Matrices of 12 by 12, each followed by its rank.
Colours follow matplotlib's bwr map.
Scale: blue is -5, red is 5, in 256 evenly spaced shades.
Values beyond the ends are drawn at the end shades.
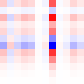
one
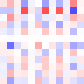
two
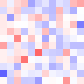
full rank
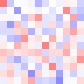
full rank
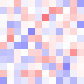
full rank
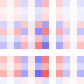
one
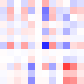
two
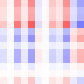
one
